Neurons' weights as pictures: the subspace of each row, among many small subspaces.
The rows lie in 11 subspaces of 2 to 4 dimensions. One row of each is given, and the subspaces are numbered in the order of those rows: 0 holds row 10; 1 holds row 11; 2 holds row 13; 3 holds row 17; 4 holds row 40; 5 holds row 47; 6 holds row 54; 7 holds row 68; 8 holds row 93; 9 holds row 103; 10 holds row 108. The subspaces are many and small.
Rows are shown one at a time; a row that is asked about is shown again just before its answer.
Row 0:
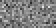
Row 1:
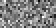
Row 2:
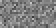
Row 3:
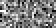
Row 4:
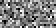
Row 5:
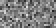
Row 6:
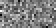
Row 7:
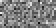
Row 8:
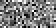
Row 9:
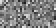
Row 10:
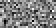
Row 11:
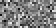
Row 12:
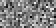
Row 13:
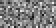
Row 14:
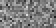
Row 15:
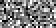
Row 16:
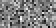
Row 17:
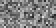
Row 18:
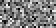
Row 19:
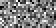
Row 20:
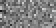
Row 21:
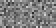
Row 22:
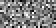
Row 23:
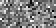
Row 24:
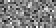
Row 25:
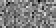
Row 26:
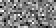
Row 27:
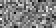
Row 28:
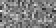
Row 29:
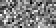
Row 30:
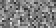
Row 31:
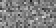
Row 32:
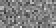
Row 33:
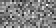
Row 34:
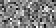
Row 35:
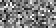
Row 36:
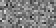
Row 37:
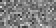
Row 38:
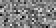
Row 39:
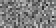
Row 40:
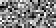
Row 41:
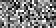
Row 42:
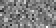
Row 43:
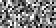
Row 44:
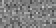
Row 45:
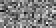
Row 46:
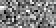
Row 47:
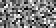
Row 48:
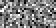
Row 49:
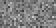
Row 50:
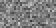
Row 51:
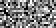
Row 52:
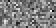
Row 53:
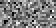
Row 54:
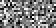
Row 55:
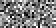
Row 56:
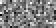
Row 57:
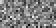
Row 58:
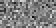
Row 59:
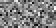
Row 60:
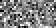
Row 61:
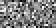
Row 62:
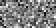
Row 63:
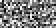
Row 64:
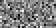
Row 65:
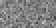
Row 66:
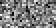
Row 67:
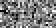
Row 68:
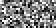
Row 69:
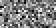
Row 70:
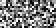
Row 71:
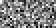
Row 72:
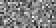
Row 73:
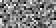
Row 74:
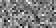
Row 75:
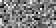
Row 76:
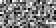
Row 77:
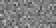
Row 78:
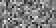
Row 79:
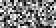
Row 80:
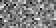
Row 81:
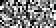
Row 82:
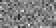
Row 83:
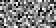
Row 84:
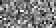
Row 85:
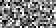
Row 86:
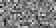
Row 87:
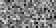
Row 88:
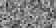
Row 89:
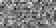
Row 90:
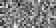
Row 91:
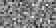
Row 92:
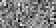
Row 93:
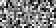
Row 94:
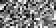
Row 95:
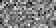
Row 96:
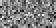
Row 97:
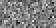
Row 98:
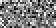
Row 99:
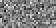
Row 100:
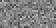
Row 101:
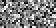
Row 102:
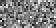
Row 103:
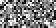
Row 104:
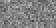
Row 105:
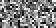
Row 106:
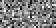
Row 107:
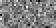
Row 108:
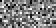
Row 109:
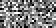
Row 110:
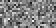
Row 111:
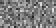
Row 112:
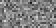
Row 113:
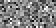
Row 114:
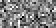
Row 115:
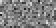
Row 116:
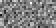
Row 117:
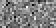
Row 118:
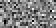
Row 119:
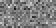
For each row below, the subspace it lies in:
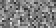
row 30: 7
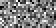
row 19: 6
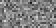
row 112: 8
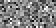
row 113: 7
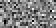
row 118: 0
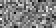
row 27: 7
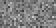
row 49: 1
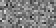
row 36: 6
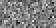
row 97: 0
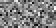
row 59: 2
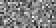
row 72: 8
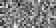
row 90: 2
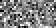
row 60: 0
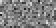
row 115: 9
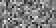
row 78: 2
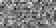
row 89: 9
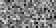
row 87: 7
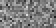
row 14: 5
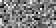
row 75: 10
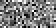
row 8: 9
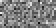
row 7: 9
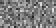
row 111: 2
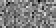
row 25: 6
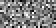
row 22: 4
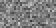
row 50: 9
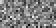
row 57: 8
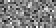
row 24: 7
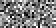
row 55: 4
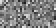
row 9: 9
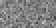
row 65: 7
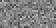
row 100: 8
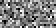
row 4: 1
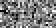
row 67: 3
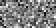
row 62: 6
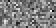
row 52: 0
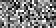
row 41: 7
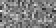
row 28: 3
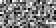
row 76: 9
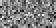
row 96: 2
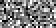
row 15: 8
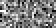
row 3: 3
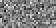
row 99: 10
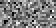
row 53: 0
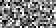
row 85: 1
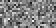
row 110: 8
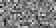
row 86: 0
